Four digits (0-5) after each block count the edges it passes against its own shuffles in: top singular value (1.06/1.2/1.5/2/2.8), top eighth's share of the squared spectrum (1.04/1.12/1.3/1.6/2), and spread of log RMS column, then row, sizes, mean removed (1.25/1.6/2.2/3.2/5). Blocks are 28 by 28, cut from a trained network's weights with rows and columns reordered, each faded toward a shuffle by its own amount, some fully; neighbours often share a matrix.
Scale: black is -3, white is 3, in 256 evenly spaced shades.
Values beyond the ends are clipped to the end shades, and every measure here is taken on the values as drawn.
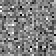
2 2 0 1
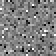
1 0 0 0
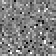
0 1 0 0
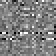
3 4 0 2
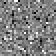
2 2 0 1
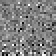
2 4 0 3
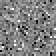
0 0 0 0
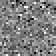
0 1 0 0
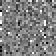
2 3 2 0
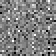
2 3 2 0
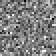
0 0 0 0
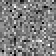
1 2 1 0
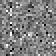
2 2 1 0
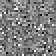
0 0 0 0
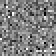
1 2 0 0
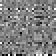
3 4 0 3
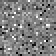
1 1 0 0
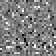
1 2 0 1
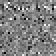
2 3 0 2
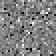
1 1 0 0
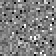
0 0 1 0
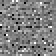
2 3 0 1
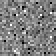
0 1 0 0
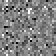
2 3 1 0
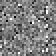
2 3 1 0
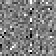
2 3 1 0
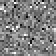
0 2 0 0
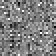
2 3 2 0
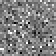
1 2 1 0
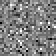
2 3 1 0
